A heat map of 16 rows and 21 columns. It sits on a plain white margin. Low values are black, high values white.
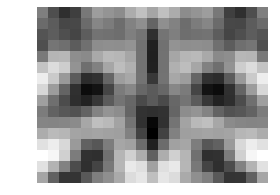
Grain: blotchy. Mirror symmetry: left to right. Odd rows or columns: none.
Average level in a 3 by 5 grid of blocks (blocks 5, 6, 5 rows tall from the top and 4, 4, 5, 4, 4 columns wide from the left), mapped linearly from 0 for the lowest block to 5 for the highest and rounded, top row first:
0 3 2 3 0 / 3 1 0 1 3 / 5 2 4 2 5
